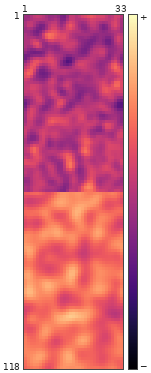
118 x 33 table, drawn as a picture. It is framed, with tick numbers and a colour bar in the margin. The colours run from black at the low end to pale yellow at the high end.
It is made of 2 by 1 panels. Panel 1,1: middling, blotchy. Panel 2,1: high, blotchy.
